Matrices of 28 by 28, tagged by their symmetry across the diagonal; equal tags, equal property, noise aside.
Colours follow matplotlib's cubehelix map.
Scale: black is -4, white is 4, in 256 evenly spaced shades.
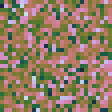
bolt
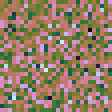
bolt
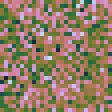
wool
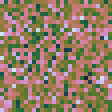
bolt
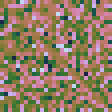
wool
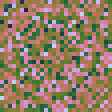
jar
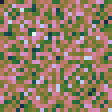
jar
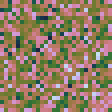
jar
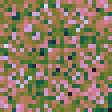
jar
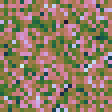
wool
